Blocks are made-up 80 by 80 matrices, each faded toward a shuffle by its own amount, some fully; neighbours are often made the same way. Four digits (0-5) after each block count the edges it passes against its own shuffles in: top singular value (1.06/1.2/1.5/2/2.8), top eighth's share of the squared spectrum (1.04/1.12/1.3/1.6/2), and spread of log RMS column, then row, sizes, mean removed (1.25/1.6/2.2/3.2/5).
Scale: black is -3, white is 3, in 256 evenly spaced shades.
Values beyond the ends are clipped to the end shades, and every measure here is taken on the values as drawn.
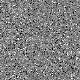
3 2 1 1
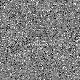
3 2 0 0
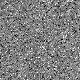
2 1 0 0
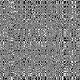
5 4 3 3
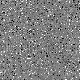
3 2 1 0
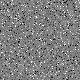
0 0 0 0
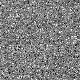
2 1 0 0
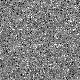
3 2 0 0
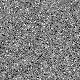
2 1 0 0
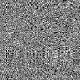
4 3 2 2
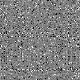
4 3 1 2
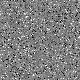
0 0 0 0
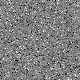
0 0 0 0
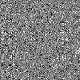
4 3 1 1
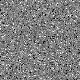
3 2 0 1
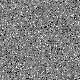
2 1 0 0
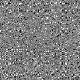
4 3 2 2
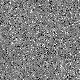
2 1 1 0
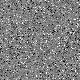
1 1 0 0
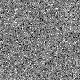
2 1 0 0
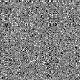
4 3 1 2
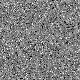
2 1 0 0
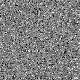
3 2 0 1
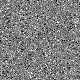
1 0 0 0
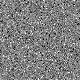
2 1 0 0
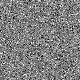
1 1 0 0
